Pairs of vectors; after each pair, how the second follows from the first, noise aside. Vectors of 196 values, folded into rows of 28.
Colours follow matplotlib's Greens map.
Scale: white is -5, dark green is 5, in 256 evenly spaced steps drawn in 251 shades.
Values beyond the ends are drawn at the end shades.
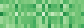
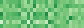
wrapped around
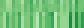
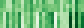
scaled up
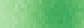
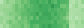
wrapped around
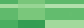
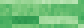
wrapped around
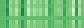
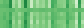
wrapped around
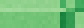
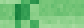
wrapped around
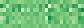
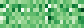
scaled up
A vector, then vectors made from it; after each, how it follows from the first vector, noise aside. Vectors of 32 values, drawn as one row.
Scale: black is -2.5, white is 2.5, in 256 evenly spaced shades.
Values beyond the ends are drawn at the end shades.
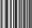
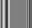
partly zeroed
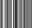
partly zeroed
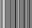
partly zeroed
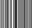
partly zeroed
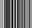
sign-scrambled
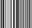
sign-scrambled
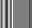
partly zeroed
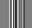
partly zeroed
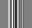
partly zeroed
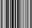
sign-scrambled
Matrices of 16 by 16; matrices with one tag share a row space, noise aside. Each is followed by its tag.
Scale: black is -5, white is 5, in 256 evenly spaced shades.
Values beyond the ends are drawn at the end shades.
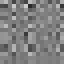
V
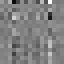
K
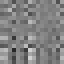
V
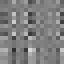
V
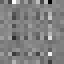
K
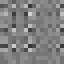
V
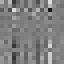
K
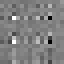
K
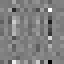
K
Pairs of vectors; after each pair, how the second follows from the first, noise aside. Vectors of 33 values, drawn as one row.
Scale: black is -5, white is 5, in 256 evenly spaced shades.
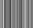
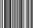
scaled up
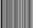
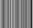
reversed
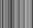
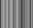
reversed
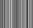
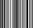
scaled up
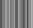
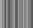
reversed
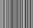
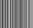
reversed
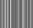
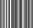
scaled up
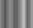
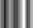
scaled up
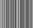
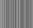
shrunk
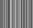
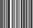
scaled up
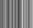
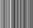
reversed
